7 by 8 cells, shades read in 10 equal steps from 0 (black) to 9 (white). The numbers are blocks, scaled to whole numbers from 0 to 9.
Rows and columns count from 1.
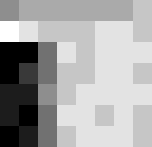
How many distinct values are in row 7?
5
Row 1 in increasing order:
5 6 6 6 6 6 6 7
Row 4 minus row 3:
0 2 0 -1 0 0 0 -1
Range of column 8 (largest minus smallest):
1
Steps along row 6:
down up up same down up down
